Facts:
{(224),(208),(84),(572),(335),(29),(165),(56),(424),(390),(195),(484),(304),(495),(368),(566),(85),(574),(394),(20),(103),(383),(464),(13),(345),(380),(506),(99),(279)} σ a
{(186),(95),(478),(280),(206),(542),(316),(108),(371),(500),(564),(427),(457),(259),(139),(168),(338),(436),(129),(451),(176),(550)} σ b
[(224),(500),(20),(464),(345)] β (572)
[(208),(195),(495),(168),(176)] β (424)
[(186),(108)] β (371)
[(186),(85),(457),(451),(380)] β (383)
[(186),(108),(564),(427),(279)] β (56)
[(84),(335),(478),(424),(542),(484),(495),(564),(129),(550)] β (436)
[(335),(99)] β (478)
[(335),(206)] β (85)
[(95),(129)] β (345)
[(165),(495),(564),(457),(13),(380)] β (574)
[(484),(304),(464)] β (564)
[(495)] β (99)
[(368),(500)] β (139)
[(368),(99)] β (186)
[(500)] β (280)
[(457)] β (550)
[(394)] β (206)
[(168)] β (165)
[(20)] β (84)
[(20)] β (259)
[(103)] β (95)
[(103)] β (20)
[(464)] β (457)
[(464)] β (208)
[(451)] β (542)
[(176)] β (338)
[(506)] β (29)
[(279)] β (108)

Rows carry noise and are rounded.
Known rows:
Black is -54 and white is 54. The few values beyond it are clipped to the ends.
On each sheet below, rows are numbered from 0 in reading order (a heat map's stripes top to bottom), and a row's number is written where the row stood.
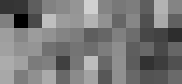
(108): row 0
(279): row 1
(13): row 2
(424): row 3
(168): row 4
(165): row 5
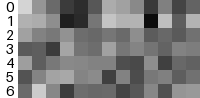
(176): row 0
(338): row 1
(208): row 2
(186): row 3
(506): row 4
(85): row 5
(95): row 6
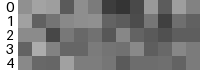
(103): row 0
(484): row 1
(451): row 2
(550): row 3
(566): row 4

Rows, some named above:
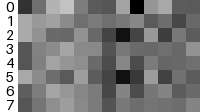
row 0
(394)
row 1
(424)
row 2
(224)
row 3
(383)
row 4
(85)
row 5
(224)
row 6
(85)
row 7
(383)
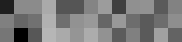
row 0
(206)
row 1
(574)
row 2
(279)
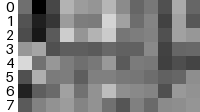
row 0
(279)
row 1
(427)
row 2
(56)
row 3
(129)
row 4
(195)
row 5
(436)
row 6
(371)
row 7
(29)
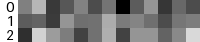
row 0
(500)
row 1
(186)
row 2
(259)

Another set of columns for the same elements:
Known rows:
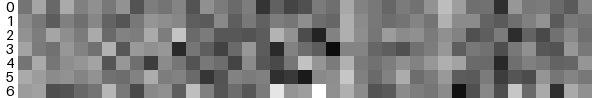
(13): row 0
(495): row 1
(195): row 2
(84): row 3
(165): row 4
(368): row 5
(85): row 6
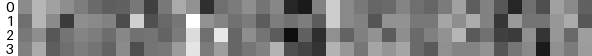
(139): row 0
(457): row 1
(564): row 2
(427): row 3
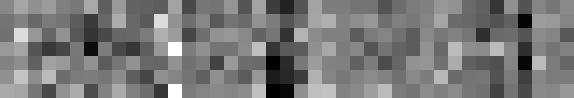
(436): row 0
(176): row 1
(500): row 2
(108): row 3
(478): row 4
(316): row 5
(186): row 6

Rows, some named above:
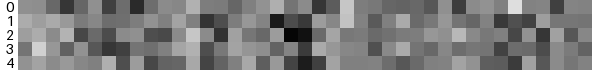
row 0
(279)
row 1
(368)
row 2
(371)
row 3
(500)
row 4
(436)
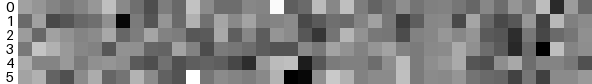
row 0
(383)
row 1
(542)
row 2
(424)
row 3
(168)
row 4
(103)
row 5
(186)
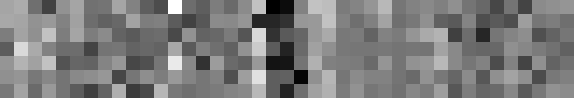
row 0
(186)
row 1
(368)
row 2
(574)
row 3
(280)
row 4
(371)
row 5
(56)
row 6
(338)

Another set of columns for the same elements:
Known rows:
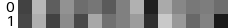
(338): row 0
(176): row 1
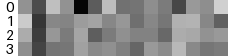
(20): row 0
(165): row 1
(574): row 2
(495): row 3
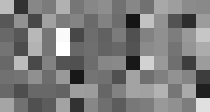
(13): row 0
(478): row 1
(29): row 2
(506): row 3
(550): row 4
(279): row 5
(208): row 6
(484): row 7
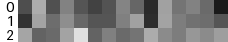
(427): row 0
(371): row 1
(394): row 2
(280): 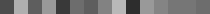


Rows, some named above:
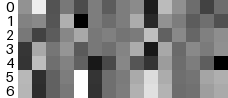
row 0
(129)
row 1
(500)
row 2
(368)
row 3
(259)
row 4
(108)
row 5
(85)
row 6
(85)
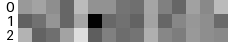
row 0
(103)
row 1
(56)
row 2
(394)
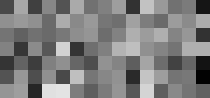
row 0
(176)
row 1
(103)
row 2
(195)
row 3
(383)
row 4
(186)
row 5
(168)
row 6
(206)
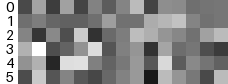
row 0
(139)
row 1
(424)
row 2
(383)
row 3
(95)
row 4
(206)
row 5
(436)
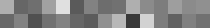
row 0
(394)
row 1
(451)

